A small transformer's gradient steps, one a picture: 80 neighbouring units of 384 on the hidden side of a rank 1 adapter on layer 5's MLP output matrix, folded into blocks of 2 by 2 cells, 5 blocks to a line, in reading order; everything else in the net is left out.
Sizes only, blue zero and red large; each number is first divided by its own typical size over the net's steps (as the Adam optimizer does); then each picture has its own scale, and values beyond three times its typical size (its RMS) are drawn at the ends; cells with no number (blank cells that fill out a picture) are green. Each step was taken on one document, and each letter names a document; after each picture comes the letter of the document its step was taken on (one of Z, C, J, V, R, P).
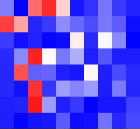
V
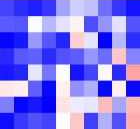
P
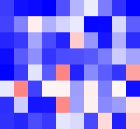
P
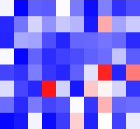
P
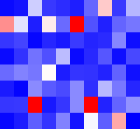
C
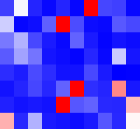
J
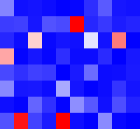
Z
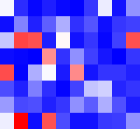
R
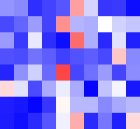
P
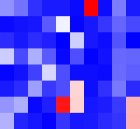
J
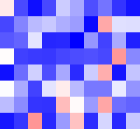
P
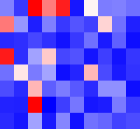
C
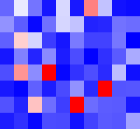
C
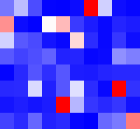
J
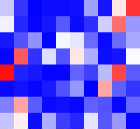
R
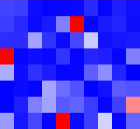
Z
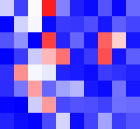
V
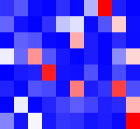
J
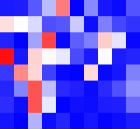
V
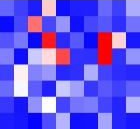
V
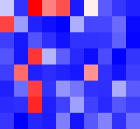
V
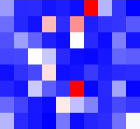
J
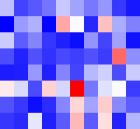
P
